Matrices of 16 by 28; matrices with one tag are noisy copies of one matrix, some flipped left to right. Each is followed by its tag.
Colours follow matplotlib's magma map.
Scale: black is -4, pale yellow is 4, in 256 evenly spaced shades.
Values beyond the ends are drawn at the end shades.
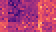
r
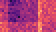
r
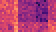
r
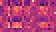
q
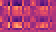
q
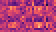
q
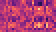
q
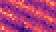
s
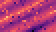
s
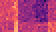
r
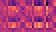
q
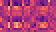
q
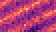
s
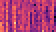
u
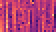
u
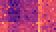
r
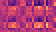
q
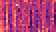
u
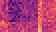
r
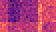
r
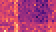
r
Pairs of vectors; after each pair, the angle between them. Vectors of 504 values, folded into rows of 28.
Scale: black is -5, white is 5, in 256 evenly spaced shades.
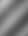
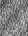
partly opposed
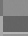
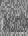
partly aligned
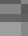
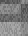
nearly parallel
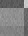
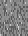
orthogonal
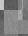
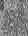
partly opposed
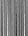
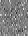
orthogonal
